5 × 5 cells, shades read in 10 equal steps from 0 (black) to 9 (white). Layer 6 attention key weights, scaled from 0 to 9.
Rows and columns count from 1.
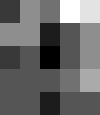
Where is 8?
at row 1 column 5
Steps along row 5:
same down up same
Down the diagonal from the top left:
2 5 0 4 3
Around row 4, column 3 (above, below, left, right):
0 1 3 4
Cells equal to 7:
0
